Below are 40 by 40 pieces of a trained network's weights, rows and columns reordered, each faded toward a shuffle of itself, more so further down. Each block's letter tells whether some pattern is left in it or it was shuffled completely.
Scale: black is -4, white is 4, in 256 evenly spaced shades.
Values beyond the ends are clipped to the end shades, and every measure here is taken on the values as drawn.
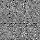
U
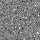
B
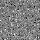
B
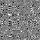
U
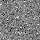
B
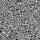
B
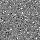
B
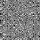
U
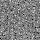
B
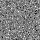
B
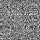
U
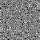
U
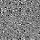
U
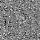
U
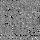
U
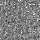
U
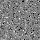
B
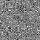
U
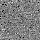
B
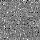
U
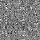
U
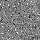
B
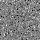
B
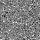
B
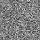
U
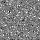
B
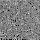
U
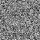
U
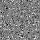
U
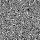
B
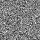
B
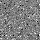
B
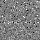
U
